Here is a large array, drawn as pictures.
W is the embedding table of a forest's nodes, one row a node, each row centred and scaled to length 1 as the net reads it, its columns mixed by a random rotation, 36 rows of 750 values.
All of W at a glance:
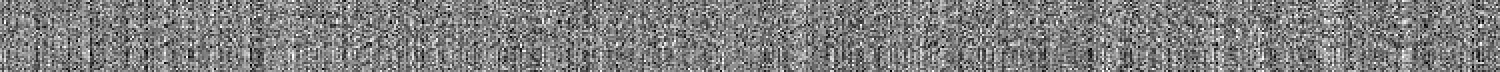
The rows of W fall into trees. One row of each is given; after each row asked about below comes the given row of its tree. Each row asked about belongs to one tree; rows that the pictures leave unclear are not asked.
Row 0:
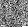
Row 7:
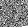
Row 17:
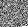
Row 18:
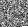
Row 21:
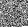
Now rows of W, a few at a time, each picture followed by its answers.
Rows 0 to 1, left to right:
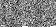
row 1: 7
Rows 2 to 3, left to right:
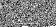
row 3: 17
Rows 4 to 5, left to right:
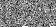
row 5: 7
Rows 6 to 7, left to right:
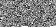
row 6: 21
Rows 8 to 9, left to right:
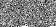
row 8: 17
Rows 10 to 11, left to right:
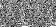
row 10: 0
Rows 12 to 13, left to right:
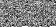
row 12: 21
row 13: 21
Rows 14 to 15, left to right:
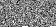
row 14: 0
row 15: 18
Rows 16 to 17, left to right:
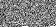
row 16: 0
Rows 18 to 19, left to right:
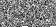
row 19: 0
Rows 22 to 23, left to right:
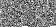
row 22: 21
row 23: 18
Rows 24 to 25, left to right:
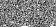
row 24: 0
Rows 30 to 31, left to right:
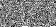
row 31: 21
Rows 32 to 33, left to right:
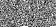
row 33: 0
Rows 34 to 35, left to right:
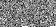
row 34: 7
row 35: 0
